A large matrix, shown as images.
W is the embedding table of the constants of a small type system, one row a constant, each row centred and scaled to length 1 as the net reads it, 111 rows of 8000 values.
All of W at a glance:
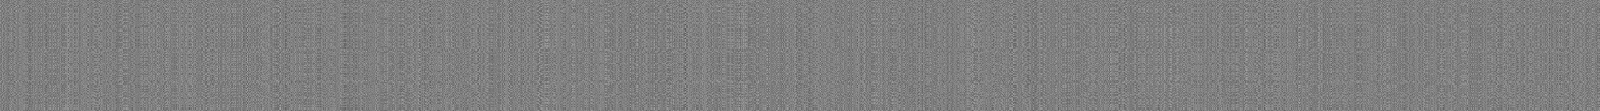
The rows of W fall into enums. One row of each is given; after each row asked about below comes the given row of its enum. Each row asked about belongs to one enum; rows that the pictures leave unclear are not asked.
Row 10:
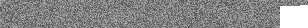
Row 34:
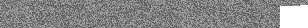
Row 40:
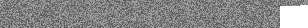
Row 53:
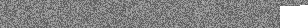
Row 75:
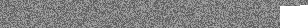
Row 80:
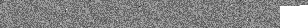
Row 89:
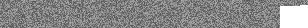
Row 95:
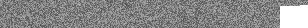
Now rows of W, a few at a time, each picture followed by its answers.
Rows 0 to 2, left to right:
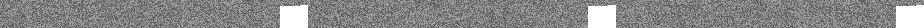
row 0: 89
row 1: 95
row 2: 34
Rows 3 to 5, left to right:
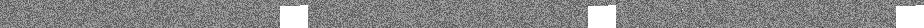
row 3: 75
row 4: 40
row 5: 80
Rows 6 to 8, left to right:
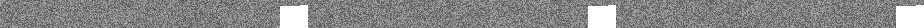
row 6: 10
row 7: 89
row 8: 53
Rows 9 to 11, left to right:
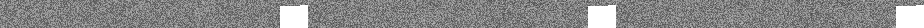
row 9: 53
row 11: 10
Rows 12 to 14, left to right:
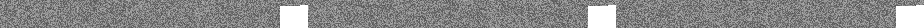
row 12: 53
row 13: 34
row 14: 40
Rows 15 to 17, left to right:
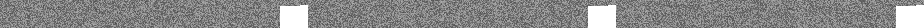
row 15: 75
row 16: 40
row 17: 34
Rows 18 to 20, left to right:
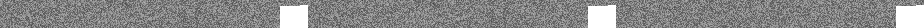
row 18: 95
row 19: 95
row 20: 75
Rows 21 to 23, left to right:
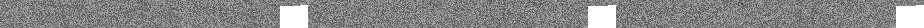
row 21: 34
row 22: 10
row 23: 95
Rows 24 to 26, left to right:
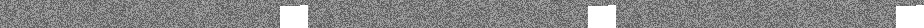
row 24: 53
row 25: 89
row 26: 89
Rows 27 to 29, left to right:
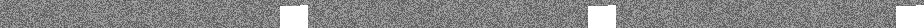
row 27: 40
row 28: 53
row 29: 53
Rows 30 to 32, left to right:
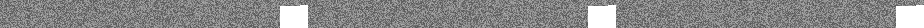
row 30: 75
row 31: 75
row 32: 40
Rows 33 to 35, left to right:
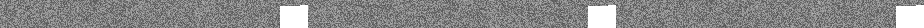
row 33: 53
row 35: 53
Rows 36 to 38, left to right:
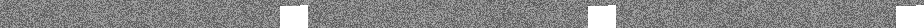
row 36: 40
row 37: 10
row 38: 53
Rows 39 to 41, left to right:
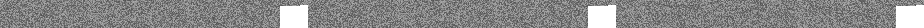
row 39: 40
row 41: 34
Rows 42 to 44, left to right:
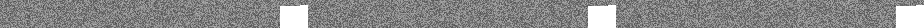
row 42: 75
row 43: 40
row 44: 89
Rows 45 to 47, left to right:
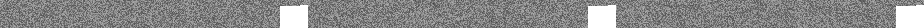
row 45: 40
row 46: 95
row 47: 34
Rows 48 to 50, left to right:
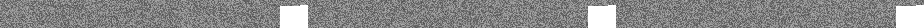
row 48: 34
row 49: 75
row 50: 75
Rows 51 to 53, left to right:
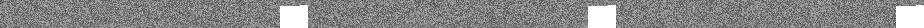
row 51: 80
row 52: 95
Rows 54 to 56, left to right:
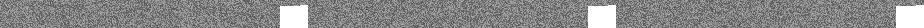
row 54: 34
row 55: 75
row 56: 75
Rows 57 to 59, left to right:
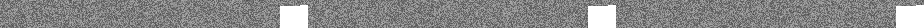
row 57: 89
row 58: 53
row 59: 75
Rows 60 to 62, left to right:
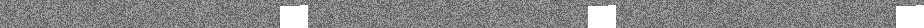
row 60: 53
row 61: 89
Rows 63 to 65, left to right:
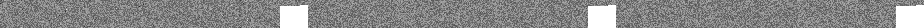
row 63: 80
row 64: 40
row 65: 89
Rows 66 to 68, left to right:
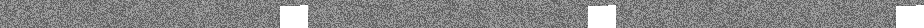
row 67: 34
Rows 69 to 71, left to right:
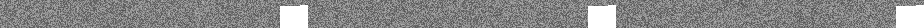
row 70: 75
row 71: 95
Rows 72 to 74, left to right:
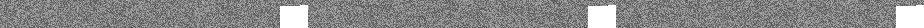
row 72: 53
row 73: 34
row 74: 89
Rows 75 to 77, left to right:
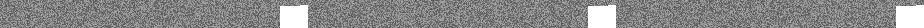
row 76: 40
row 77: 75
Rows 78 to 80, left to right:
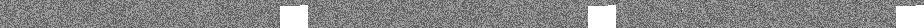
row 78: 53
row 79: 75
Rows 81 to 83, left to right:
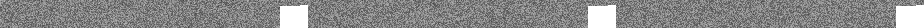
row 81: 10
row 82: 95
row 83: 75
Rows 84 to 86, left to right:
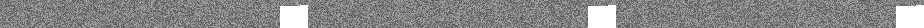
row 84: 75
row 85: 40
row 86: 89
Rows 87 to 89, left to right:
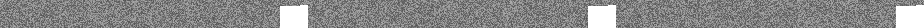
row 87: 40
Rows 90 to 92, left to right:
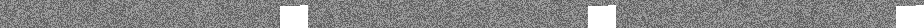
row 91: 89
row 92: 95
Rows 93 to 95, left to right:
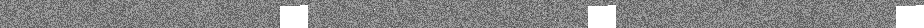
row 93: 53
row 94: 80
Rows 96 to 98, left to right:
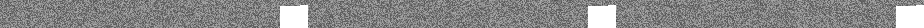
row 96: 75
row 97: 89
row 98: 34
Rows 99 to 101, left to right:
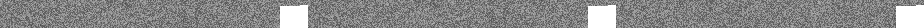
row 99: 95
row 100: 95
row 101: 53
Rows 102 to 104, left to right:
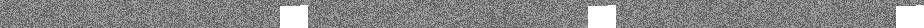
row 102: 40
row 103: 95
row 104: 53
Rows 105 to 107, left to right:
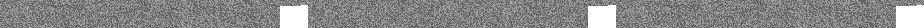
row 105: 34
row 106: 53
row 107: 34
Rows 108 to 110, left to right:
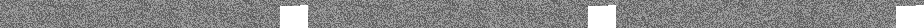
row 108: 34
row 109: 34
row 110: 95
